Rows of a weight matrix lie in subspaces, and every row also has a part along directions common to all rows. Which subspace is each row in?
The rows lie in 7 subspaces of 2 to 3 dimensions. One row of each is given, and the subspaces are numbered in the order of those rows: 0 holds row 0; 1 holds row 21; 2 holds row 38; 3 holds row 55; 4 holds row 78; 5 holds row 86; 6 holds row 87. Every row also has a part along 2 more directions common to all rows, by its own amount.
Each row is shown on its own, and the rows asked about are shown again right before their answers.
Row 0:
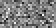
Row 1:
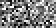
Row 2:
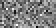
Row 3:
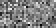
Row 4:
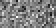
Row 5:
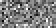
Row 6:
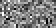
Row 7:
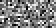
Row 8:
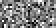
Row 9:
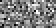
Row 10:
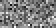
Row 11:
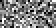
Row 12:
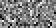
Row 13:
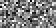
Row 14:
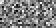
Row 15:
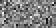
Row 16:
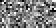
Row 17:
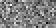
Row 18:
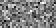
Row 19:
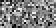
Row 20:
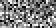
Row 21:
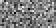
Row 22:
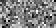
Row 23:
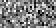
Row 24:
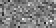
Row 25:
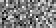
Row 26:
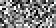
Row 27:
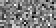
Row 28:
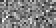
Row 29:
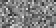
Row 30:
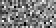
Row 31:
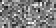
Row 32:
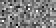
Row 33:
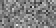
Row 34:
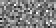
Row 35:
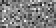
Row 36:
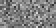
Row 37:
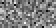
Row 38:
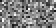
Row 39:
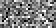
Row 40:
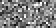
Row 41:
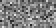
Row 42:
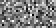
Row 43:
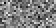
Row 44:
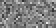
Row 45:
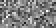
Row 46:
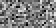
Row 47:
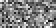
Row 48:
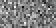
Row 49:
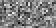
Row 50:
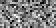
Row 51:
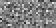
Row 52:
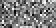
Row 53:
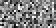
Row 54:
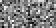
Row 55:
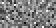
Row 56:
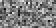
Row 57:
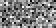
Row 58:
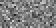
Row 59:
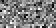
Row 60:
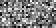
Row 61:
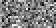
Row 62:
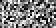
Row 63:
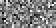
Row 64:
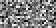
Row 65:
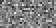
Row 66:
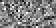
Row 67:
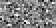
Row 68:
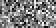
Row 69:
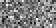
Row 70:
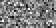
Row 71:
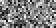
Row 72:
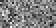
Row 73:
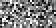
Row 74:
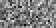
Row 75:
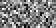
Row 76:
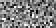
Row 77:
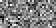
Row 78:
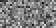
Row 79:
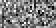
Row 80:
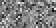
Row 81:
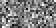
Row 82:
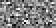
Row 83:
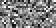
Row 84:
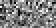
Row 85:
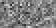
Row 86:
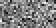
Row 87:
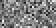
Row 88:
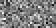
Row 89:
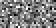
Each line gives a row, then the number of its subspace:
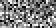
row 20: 2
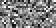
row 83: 5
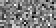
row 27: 1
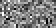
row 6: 5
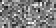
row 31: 2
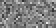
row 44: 0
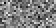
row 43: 5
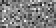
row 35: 2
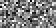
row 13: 3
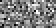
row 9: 0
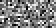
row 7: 0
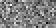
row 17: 0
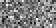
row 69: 3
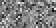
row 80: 0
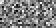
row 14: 1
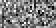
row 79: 6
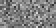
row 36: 5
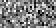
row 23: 6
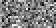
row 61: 4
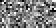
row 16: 0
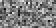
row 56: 3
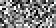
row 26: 5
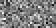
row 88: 5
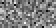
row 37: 3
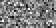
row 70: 1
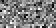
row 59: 2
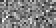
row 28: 3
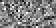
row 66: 3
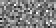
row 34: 1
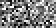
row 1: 1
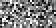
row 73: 1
